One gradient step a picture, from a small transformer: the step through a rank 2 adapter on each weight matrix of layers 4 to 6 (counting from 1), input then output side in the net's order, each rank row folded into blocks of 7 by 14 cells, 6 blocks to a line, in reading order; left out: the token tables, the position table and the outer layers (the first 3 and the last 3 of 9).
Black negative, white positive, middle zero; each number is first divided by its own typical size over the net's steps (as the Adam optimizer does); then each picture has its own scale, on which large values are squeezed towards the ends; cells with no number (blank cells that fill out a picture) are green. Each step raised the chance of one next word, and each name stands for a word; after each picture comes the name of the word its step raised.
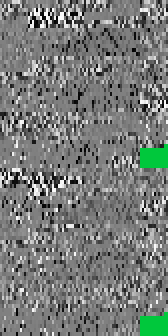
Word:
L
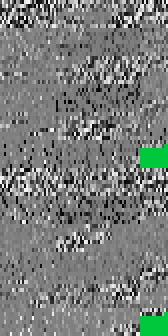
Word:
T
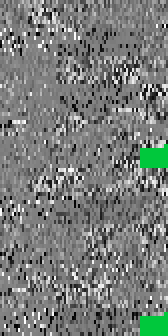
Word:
L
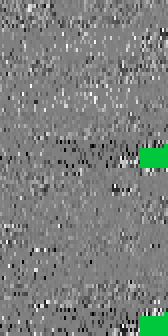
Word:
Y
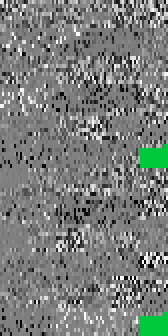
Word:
T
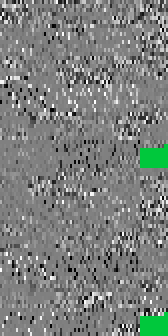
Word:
Y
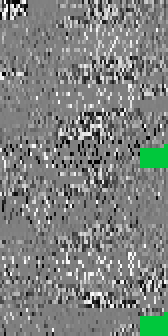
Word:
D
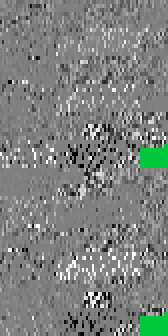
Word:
D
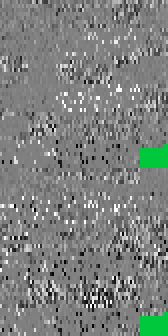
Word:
Y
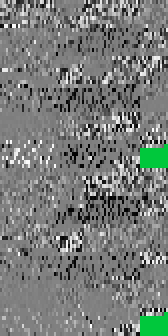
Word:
T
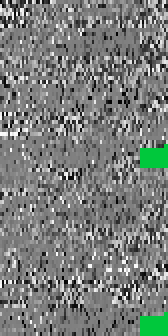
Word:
L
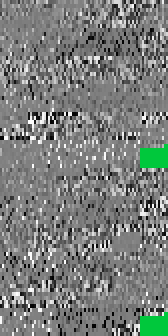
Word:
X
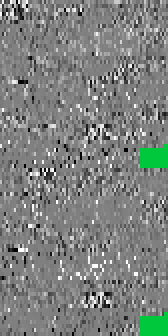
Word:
D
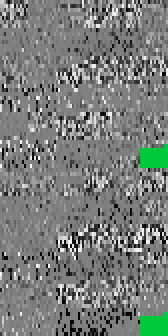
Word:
X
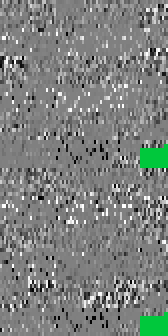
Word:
Y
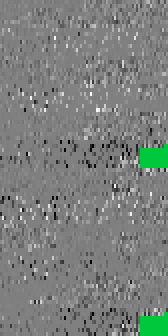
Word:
Y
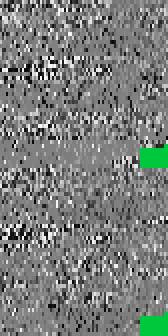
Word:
L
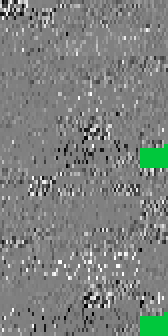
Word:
D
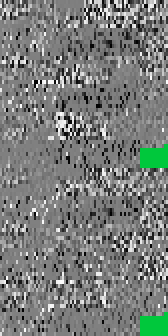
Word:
T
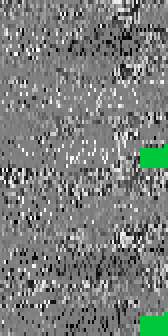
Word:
X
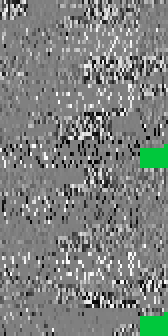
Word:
D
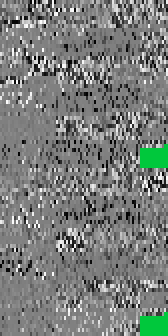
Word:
T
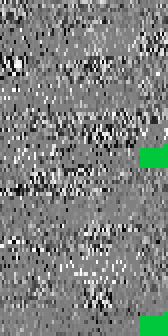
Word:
D
